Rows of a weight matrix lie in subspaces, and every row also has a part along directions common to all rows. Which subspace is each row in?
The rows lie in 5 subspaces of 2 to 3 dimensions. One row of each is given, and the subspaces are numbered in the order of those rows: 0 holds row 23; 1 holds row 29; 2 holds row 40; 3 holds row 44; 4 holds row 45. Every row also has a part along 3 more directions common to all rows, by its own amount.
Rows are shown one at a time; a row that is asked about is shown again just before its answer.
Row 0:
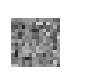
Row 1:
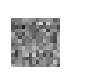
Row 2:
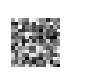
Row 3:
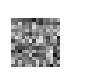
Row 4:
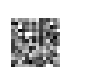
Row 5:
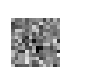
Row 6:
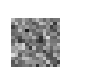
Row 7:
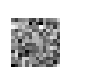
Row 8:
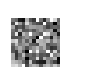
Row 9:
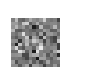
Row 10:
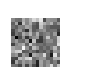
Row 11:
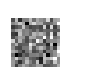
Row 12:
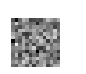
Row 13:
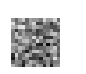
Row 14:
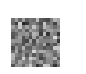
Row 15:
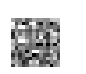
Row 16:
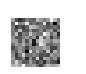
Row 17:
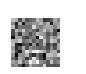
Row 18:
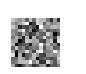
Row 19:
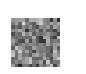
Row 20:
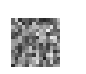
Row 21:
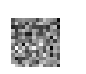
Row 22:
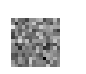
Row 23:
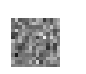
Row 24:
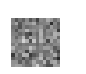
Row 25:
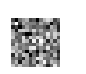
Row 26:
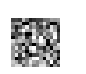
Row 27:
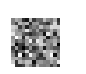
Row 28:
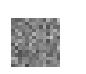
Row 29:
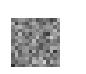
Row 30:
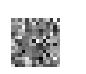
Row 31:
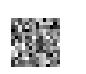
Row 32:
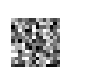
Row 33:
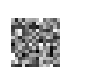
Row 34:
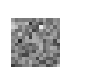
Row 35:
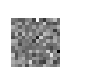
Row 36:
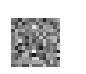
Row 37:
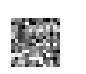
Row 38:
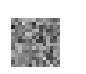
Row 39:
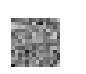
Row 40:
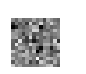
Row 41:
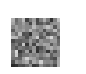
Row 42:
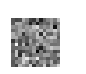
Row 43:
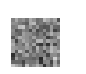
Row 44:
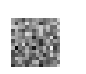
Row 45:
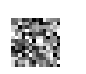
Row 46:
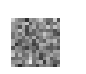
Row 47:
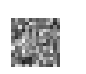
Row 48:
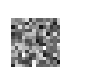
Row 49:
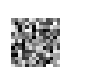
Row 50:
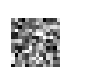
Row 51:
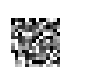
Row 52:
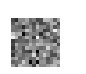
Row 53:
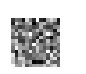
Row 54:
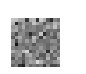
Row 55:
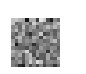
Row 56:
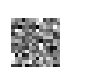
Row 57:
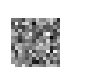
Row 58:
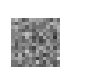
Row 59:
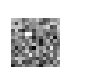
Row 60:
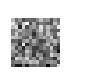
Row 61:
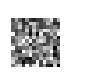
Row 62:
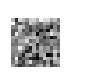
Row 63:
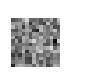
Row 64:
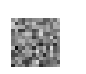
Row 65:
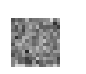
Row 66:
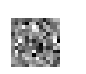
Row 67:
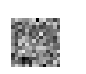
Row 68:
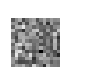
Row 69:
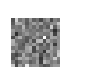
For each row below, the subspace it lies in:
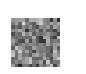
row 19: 4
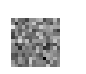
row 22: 4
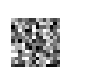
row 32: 4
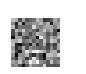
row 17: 2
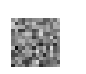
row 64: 3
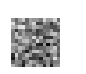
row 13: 0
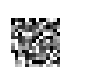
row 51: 1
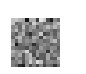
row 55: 1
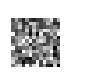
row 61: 4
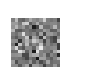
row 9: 2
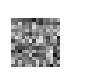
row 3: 4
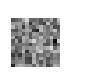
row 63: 2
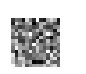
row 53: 1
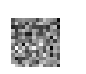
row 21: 3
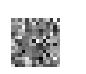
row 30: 0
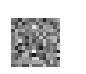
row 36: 2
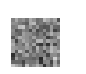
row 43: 0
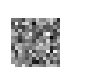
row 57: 1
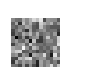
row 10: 4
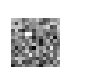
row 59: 3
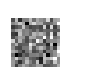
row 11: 0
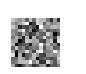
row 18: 2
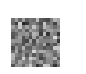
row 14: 3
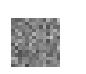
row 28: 0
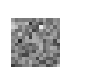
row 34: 2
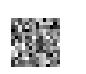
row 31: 4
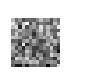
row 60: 3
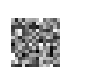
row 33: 0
